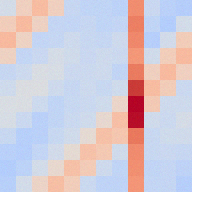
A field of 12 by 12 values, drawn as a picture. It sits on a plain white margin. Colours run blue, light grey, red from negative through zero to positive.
Average level on the scale: 50%. Calmest part: top middle. Odd lines: column 9. Ninth with the highest average: middle right.
